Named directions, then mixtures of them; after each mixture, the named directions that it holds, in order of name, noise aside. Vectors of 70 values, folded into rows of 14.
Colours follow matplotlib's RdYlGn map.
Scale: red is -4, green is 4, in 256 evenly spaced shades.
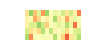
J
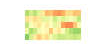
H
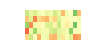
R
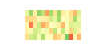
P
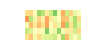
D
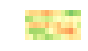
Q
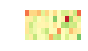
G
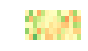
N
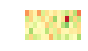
G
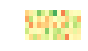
D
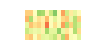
D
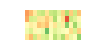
D, G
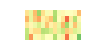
D, J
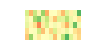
J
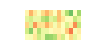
N, Q, R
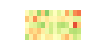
J, N, Q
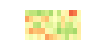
P, Q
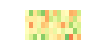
P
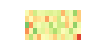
R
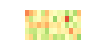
D, G, Q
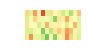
J, Q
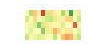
D, J, Q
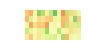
D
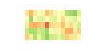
D, Q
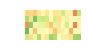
R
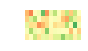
D, G, J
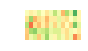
D, Q, R
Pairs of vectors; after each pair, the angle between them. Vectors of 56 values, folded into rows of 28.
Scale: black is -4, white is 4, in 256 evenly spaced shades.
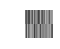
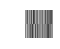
partly opposed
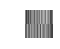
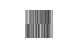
partly opposed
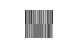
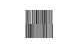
nearly opposite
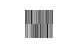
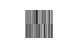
partly opposed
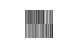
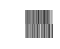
orthogonal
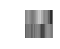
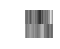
nearly opposite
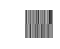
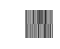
orthogonal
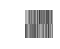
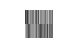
nearly opposite
